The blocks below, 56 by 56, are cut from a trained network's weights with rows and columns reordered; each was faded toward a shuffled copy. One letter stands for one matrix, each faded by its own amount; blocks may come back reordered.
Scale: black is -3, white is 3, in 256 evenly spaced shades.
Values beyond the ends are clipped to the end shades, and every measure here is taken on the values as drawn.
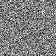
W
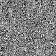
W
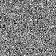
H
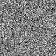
H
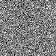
W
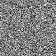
W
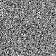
W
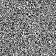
H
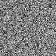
H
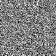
H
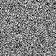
W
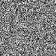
H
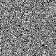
W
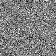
H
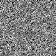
W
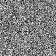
H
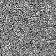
W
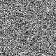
H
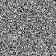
W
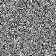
W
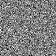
H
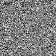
W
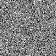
W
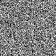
H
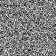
H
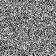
H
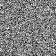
H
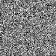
W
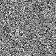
W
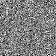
W
